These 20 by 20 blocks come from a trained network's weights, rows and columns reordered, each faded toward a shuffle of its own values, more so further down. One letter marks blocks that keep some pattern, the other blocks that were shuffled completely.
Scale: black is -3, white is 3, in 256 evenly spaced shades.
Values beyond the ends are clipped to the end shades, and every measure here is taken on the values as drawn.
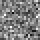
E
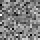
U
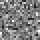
U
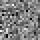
U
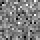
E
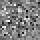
U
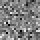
U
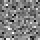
U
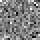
U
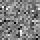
E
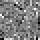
E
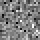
U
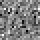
U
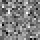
E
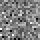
U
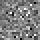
U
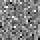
U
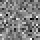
E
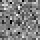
E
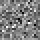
U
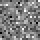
U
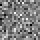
E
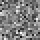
U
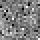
U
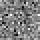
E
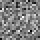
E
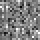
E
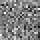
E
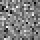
U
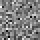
U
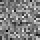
E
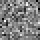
U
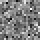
U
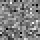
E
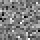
U
